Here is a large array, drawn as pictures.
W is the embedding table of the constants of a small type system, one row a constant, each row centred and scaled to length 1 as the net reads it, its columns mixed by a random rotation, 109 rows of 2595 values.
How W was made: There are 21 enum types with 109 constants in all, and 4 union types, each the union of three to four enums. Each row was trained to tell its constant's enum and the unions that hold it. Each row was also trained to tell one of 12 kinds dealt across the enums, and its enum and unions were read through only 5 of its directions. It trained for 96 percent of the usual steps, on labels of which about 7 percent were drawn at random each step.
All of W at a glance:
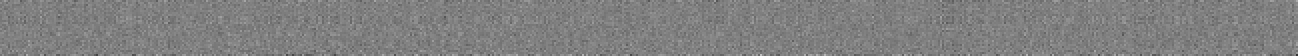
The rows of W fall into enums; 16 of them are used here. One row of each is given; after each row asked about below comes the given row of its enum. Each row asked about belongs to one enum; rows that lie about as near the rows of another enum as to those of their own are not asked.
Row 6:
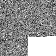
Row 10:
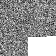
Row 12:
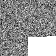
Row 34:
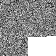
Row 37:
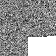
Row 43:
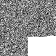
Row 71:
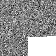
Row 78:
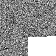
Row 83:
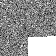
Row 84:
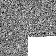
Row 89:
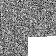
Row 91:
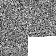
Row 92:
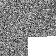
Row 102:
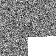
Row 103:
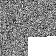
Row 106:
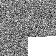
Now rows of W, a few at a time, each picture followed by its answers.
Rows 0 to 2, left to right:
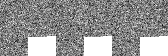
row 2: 92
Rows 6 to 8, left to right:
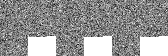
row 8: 84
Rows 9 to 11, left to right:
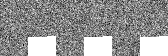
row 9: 92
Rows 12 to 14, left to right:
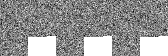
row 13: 83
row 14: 37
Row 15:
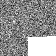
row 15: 71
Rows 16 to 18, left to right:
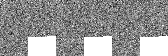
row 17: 102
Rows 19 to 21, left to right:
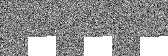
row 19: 10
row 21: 37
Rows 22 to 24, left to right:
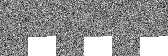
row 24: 34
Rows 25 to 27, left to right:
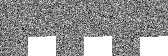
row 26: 10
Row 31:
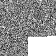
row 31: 92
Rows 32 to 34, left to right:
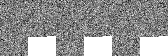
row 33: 6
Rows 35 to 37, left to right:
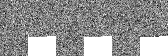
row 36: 71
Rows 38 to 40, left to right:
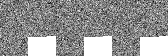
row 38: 34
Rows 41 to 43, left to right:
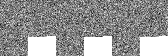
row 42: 103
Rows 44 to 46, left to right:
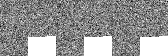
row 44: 71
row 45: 6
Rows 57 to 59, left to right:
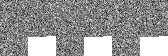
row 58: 92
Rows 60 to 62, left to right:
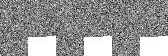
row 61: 92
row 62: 10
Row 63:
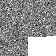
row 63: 6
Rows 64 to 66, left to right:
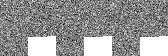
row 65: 84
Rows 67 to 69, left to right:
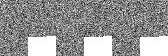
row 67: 102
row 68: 83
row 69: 83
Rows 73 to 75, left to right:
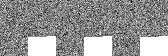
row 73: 102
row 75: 91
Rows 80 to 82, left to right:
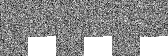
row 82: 89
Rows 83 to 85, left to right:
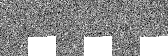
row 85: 71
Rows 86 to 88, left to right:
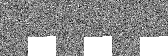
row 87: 103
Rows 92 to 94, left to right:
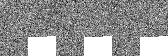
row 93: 6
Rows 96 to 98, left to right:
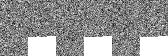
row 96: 102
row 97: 84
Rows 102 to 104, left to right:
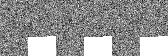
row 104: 10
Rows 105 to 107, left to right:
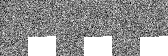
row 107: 102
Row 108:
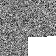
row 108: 37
